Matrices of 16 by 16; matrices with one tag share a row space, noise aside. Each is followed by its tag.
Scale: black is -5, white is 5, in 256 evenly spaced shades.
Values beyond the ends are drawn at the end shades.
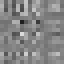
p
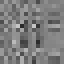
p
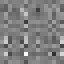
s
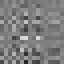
p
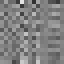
p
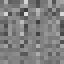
s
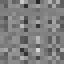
s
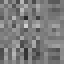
p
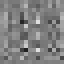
s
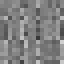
s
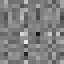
s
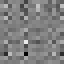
s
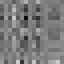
p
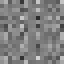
s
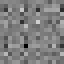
s
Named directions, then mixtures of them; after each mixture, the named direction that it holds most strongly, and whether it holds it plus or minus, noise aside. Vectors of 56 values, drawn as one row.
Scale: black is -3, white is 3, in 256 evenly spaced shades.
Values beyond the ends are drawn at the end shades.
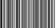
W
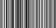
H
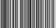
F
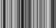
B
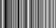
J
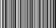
W, minus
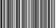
W, plus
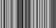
B, plus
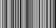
W, minus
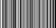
W, minus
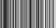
F, plus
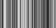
B, minus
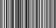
H, plus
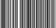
F, plus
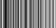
J, plus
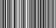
H, minus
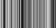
B, plus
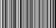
W, minus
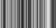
B, plus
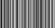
W, plus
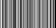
W, minus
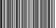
W, plus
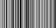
H, plus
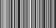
F, minus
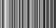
J, minus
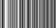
J, minus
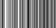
J, minus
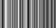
J, minus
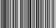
F, plus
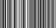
H, minus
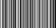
W, minus
